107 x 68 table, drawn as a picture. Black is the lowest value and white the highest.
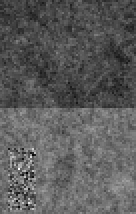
In the bottom left lies a patch that is rougher than the rest. A horizontal seam about 50% of the way down splits the table, and the bottom part is higher. The histogram is bell-shaped. The bottom left is the roughest part.
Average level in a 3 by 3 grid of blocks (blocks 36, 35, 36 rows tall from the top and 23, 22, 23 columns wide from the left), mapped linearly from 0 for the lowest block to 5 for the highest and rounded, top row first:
010 | 322 | 555
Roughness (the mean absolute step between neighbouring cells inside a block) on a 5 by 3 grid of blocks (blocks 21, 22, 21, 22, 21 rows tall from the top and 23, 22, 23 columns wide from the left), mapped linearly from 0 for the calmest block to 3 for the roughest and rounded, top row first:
0 0 0 / 0 0 0 / 0 0 0 / 2 0 0 / 3 0 0
